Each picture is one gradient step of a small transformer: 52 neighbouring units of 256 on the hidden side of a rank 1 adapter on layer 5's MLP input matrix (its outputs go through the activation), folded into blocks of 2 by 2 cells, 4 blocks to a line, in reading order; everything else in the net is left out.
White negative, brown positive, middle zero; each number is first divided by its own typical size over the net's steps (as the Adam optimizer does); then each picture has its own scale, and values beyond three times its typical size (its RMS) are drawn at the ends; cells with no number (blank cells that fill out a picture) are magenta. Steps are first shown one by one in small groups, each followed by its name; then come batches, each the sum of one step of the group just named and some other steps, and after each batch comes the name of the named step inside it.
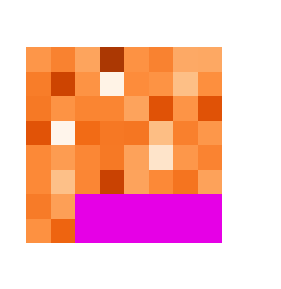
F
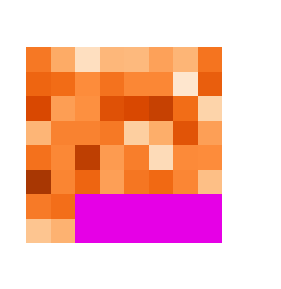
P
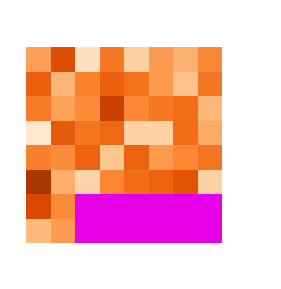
P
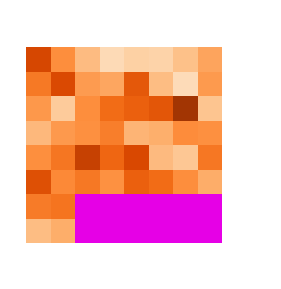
P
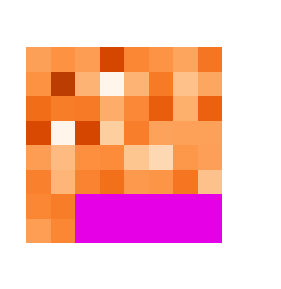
F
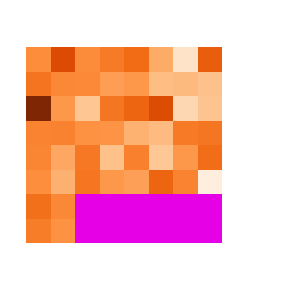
P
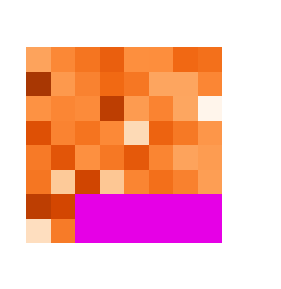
P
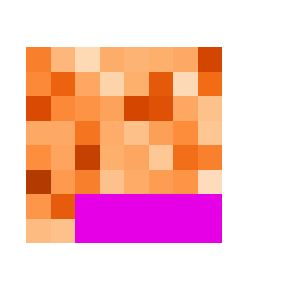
P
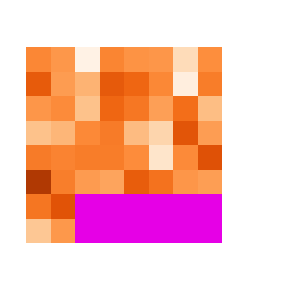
P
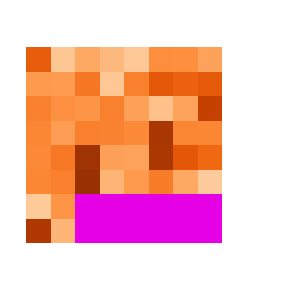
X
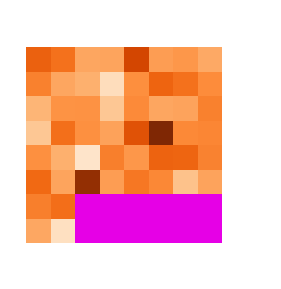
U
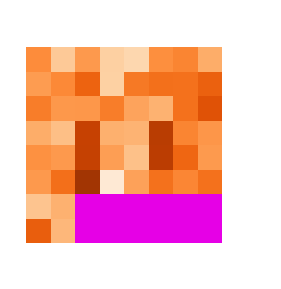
X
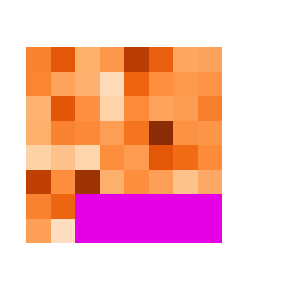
U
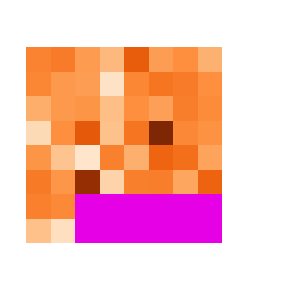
U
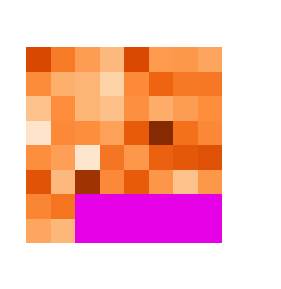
U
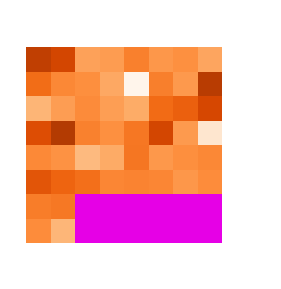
U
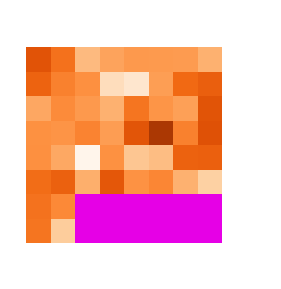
U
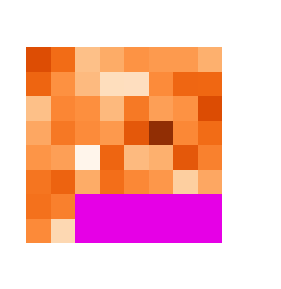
U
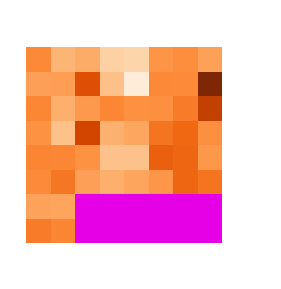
X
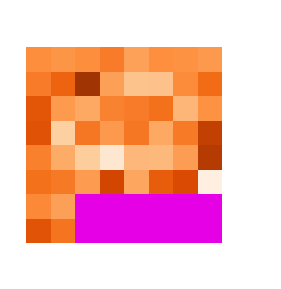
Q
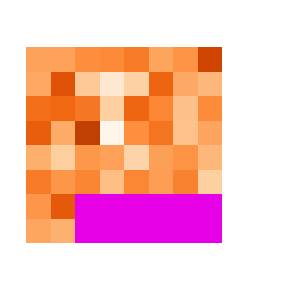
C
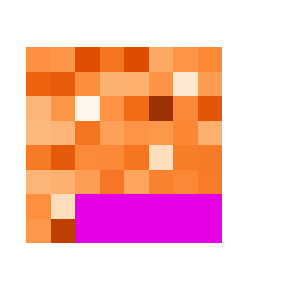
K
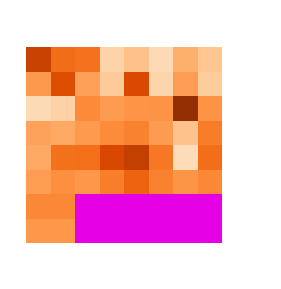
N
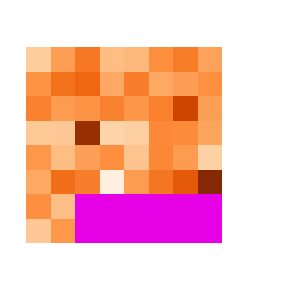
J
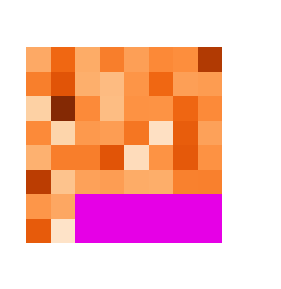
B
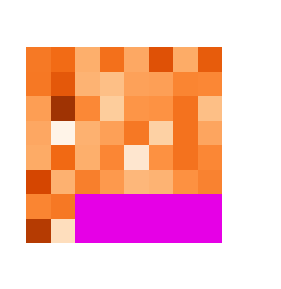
B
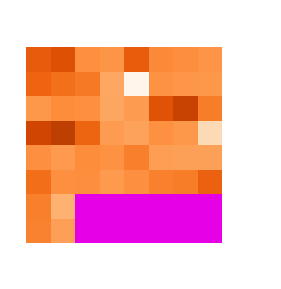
J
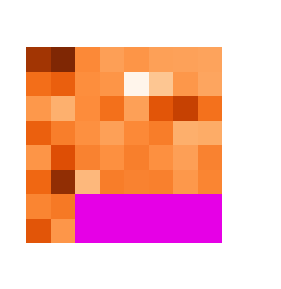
N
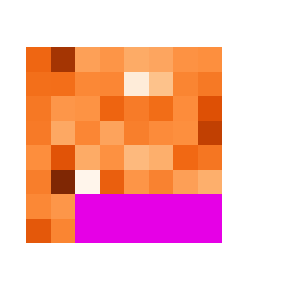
Q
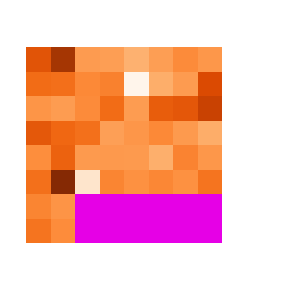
J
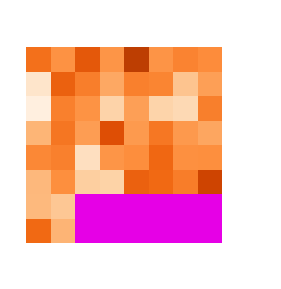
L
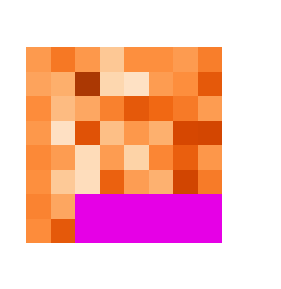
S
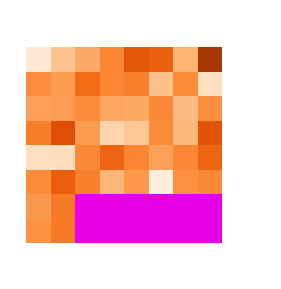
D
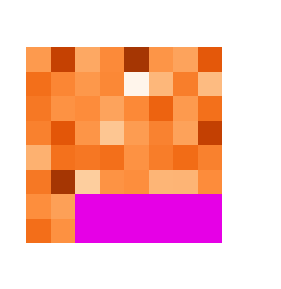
D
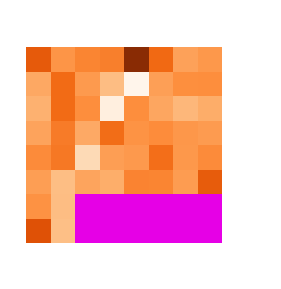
L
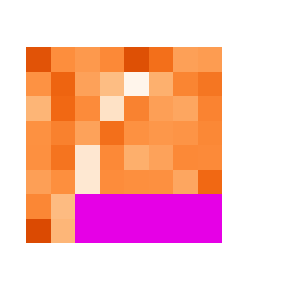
L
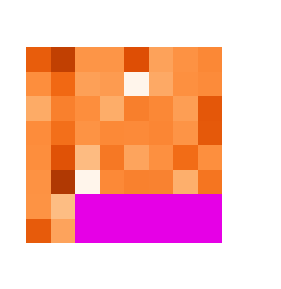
L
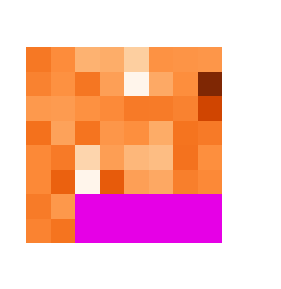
S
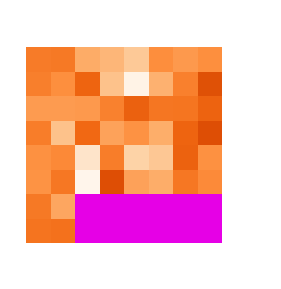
S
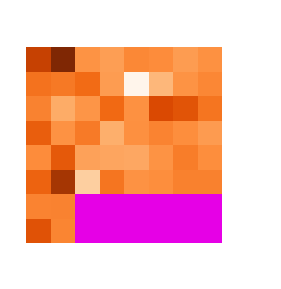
S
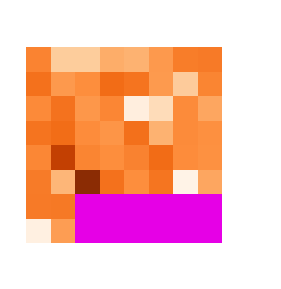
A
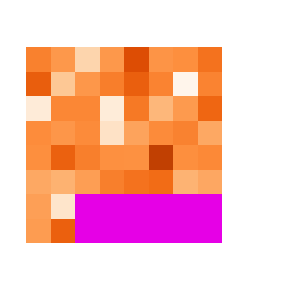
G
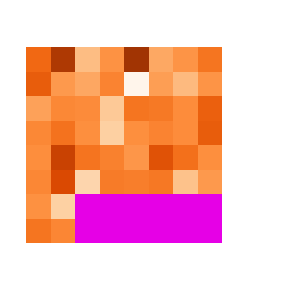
G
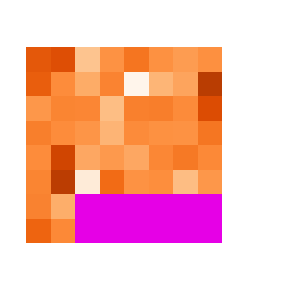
G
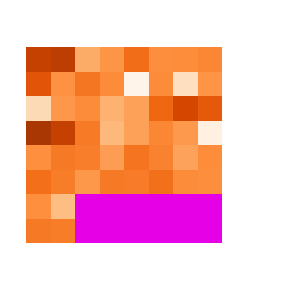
G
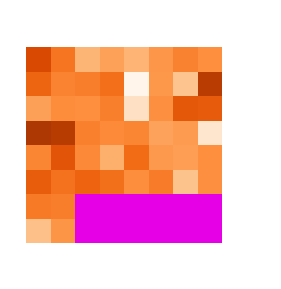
A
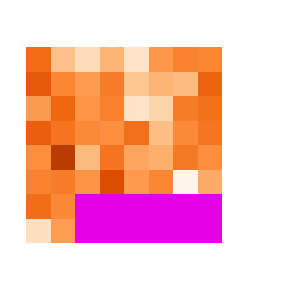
A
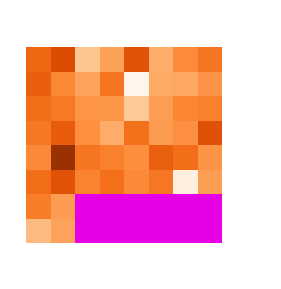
A
